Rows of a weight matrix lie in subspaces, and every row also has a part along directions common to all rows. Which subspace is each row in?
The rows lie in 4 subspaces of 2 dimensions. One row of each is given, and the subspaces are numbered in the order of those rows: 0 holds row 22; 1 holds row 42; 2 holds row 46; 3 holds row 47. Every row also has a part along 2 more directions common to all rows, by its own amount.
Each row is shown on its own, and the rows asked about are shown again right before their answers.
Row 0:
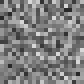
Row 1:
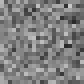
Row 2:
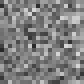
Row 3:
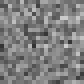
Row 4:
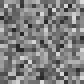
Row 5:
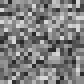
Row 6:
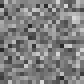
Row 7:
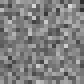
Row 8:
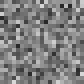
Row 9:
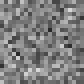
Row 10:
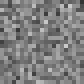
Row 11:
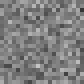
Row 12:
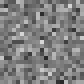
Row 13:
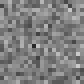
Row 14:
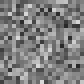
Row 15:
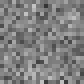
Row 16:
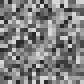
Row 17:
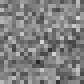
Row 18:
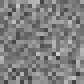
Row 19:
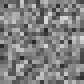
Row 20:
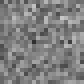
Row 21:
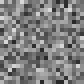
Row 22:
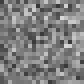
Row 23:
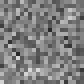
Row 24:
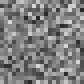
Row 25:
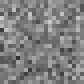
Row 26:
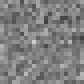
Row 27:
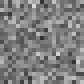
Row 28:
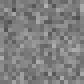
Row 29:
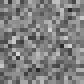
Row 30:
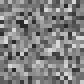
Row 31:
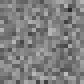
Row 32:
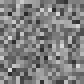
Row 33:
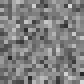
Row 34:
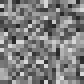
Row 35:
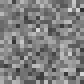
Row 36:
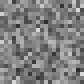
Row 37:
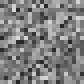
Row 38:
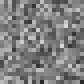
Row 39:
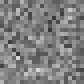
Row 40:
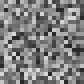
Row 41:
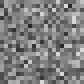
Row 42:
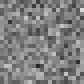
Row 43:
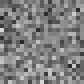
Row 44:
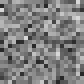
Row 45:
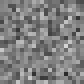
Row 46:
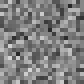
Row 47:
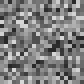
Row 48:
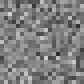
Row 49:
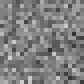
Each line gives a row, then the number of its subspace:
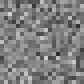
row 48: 3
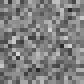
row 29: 2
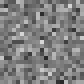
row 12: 2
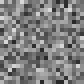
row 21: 3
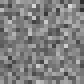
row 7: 1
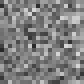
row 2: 0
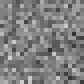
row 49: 3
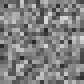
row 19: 0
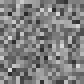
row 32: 3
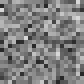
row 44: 0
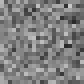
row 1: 0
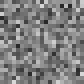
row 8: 1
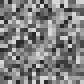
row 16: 1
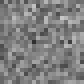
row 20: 0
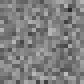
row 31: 1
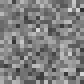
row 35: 1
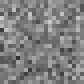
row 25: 2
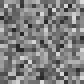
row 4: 0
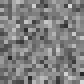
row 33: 3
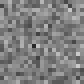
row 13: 0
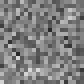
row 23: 2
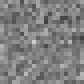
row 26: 0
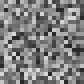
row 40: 2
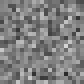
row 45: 1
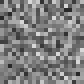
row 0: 3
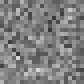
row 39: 2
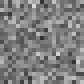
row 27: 3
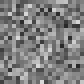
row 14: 3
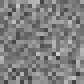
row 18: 3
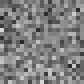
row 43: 2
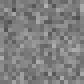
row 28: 2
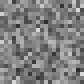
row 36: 1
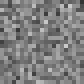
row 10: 1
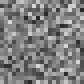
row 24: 1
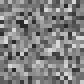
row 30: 3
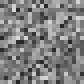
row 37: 1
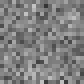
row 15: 2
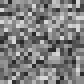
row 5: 3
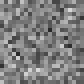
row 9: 2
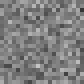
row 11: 1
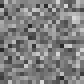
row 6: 0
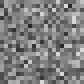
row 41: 0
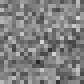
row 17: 3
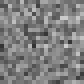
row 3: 0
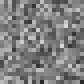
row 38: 3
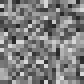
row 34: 0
